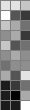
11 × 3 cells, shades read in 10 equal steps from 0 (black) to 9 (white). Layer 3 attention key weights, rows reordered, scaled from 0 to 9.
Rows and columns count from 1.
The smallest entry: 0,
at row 10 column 2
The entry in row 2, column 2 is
3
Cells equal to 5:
5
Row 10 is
1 0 6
